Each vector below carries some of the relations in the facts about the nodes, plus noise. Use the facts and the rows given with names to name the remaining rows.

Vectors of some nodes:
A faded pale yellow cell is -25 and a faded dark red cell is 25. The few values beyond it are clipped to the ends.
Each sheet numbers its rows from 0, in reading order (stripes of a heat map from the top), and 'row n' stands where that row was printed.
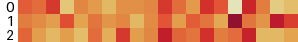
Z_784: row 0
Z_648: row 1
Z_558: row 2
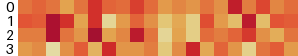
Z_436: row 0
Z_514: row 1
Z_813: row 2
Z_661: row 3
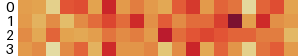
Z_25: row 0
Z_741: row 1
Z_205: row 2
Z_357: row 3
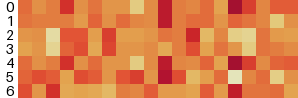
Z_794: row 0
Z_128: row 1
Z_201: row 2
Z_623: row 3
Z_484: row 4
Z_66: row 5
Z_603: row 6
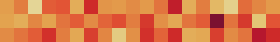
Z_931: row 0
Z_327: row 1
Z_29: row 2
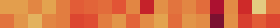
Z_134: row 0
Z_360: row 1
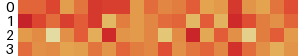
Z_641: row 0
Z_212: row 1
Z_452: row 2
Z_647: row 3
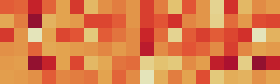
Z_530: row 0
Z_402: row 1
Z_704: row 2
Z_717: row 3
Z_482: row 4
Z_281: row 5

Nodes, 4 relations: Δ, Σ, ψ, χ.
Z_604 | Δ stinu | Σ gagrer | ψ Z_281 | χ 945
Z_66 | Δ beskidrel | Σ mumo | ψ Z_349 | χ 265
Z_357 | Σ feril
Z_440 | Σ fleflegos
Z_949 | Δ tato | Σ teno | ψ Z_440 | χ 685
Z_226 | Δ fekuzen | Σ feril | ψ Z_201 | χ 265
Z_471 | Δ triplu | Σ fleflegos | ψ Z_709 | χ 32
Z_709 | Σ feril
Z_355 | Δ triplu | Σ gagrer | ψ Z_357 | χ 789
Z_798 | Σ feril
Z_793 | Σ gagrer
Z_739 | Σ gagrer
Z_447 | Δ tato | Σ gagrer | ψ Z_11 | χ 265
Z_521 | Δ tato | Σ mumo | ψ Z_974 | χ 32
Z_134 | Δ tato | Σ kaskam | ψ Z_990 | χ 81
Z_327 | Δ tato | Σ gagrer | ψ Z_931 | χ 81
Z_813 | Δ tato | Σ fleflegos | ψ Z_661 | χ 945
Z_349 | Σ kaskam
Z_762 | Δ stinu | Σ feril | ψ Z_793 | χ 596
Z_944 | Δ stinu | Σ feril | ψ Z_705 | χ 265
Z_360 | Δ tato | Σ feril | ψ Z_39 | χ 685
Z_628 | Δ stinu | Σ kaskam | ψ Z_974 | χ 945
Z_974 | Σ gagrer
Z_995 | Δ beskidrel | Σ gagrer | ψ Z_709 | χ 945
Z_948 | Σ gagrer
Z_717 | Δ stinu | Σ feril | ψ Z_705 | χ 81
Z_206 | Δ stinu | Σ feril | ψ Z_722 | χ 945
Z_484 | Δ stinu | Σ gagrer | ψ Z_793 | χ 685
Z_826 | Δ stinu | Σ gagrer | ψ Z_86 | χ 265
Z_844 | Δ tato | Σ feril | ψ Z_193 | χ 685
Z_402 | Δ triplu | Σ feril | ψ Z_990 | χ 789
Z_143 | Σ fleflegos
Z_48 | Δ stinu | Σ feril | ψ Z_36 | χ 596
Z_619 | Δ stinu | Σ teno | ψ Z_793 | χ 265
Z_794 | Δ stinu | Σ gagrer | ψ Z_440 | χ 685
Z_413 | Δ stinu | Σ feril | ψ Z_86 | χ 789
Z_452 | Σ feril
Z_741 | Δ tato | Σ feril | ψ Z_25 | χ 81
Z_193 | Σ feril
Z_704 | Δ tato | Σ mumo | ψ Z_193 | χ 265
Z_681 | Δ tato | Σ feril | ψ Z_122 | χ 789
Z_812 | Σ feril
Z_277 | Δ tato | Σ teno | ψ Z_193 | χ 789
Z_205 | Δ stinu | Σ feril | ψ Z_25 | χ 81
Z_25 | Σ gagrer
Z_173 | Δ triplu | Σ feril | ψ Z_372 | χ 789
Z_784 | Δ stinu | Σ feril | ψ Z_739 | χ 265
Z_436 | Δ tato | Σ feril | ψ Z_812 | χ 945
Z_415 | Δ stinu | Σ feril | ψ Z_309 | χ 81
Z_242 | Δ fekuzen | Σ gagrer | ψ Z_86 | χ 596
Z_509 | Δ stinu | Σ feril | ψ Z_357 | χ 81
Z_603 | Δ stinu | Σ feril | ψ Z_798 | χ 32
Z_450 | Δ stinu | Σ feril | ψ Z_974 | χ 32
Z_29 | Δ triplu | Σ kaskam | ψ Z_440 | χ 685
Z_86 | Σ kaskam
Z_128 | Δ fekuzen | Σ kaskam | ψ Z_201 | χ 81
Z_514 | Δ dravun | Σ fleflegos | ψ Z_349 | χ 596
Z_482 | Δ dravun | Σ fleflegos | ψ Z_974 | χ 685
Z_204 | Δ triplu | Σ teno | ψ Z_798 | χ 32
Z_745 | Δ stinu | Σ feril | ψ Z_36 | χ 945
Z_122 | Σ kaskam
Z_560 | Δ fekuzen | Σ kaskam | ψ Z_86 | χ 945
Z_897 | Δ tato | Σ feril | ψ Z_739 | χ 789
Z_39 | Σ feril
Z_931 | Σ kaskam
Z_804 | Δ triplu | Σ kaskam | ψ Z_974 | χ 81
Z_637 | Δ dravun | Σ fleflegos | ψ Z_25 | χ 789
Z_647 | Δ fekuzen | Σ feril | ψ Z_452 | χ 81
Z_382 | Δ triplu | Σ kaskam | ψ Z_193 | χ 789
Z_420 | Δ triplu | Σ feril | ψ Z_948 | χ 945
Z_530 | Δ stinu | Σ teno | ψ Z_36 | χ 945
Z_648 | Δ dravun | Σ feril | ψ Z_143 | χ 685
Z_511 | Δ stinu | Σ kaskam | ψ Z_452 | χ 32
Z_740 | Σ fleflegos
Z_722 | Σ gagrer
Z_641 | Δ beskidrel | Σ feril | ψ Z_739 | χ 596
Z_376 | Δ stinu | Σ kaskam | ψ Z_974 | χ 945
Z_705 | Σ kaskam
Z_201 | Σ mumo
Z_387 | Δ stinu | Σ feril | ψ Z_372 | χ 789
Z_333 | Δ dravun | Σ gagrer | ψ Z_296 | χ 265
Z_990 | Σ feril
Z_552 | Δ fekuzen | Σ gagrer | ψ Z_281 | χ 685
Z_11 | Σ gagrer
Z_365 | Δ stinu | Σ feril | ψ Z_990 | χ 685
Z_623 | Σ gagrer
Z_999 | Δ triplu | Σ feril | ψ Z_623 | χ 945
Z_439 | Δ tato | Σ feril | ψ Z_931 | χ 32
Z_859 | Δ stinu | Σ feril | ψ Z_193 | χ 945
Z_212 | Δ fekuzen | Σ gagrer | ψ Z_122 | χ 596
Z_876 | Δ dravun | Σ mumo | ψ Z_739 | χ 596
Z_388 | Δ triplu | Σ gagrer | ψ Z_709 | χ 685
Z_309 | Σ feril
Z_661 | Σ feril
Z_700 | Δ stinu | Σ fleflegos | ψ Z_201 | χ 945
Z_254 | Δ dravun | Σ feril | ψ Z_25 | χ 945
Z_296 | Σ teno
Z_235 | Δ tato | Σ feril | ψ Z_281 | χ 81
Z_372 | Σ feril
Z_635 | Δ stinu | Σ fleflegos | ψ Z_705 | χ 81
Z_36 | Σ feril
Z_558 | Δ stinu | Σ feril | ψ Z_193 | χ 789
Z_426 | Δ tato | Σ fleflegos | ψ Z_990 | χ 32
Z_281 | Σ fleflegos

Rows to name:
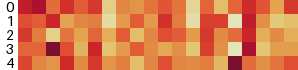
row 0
Z_242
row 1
Z_619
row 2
Z_859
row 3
Z_700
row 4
Z_552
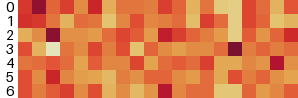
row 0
Z_560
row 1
Z_226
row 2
Z_355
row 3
Z_844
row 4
Z_254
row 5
Z_511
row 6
Z_876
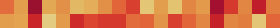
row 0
Z_450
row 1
Z_897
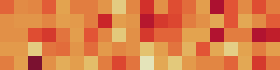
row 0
Z_365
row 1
Z_382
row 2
Z_388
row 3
Z_296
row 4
Z_471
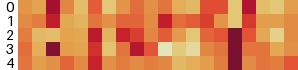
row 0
Z_635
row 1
Z_387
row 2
Z_277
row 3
Z_426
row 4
Z_949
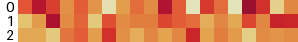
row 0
Z_826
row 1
Z_804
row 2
Z_739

